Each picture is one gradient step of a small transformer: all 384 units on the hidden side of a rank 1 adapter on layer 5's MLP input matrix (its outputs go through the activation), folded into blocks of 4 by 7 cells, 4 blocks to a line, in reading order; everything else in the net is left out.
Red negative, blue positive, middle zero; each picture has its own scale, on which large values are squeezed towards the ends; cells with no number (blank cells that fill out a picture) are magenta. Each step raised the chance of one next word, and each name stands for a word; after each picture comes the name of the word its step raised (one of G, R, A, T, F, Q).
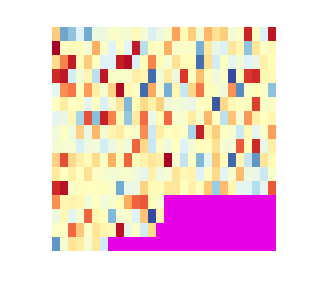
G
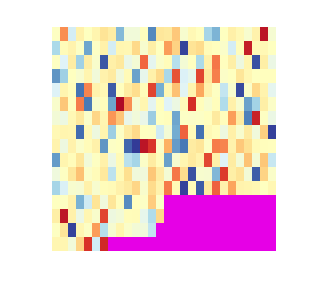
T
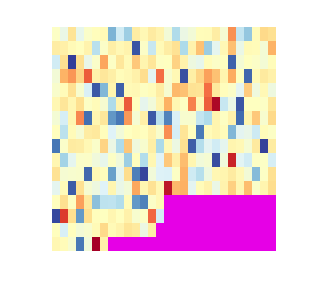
G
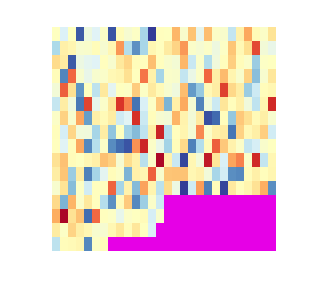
G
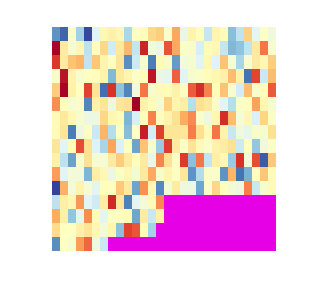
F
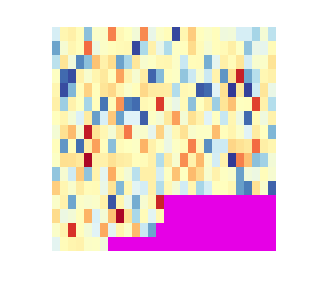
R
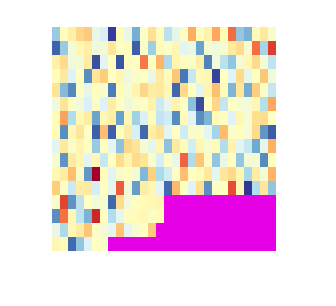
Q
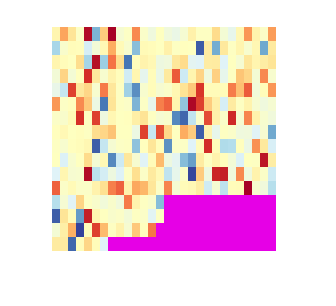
Q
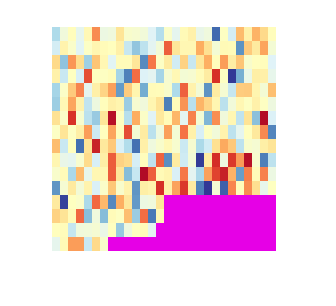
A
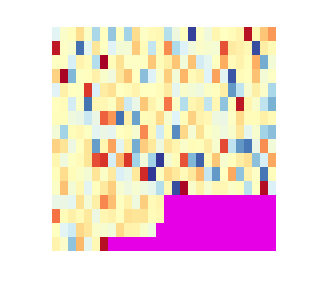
G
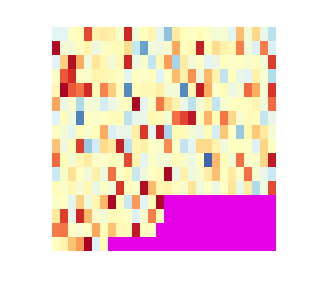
F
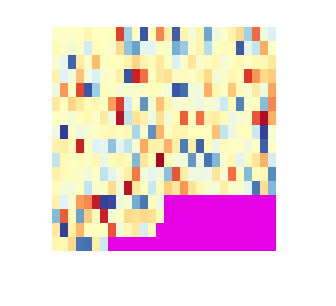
A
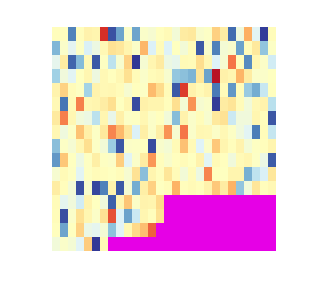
F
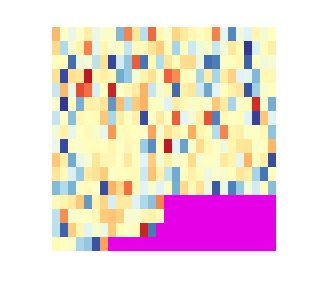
R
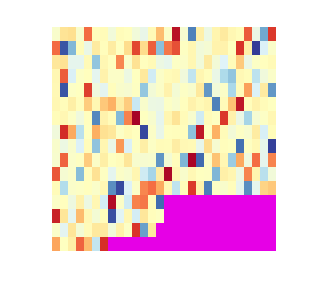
A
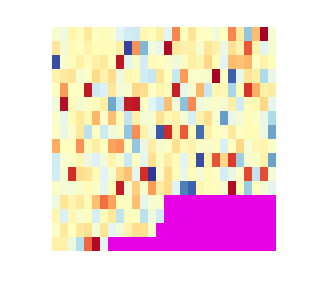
T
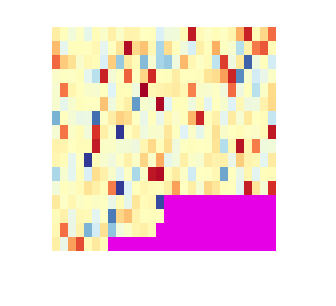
T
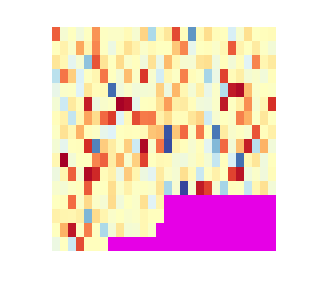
R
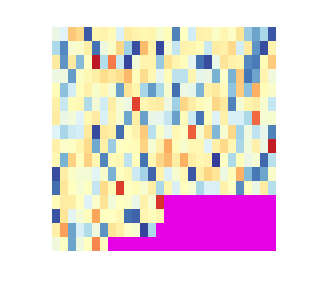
A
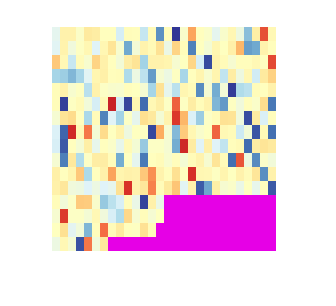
R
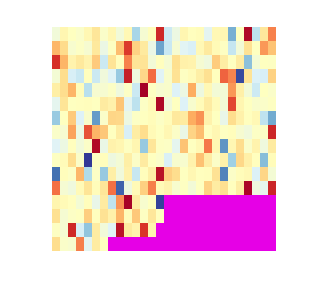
T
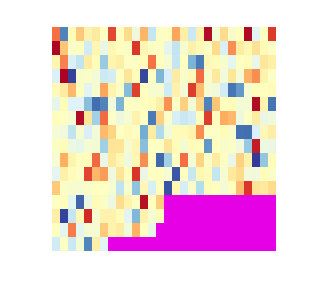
G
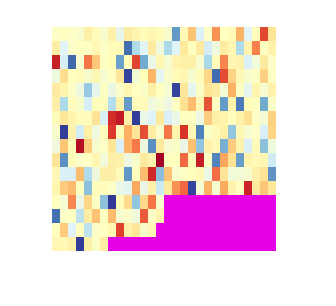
A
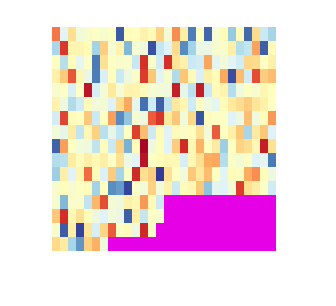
T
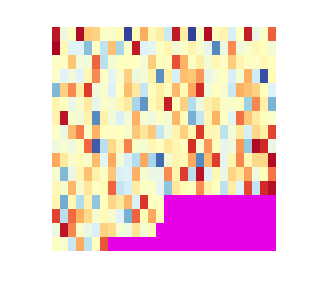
G
